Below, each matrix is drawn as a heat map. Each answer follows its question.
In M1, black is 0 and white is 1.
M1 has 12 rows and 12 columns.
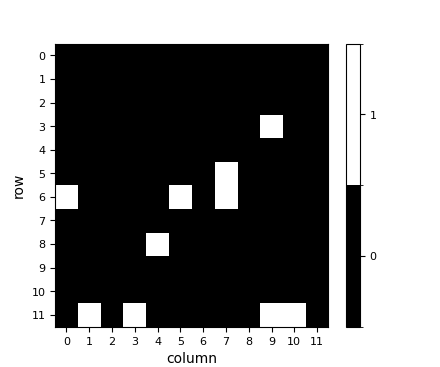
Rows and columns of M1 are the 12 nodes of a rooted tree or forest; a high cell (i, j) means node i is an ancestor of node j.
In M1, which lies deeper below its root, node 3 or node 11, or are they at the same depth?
node 3
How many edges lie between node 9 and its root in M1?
2
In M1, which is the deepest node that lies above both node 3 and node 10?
11
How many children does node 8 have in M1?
1
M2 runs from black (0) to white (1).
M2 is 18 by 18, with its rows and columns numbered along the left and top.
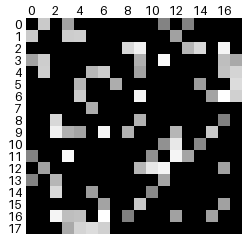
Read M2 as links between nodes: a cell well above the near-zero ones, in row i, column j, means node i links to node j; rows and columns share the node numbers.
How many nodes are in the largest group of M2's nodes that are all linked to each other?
3
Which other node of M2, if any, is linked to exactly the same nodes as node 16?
node 9
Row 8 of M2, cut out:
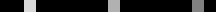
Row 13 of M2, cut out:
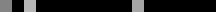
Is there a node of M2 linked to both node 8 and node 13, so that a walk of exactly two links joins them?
yes
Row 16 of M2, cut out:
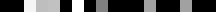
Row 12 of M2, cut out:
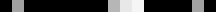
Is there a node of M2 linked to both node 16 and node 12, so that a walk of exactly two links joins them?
no
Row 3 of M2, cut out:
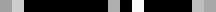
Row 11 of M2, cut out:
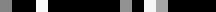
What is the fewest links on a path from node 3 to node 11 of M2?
1
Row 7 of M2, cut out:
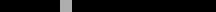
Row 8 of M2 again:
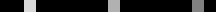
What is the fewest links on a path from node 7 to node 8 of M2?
4
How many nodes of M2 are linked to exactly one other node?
1
